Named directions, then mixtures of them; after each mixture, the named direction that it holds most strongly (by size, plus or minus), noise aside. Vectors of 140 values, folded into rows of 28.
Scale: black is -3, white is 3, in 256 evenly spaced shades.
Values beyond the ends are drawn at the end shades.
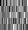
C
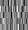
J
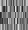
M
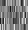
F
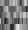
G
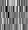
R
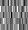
J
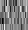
R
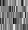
F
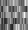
G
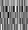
R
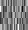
M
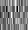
J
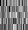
C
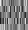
M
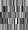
M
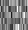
G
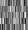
F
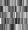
G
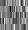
F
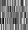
F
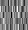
J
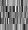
R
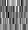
R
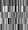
M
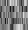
G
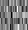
G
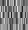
J
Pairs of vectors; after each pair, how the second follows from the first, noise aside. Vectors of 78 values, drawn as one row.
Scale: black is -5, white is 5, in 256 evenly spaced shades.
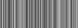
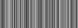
sign-scrambled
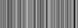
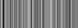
reversed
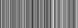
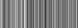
reversed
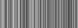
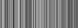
sign-scrambled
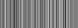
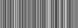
sign-scrambled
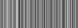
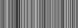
sign-scrambled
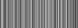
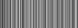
reversed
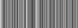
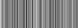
sign-scrambled
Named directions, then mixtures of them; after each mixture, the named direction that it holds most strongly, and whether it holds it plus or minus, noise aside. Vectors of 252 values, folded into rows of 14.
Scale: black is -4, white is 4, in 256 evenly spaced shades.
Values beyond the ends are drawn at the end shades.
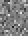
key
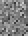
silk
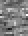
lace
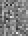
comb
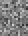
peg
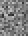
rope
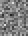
rope, plus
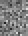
peg, minus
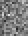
rope, minus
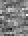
lace, plus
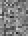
comb, minus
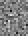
rope, minus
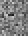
rope, plus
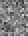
silk, minus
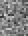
rope, plus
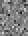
key, minus
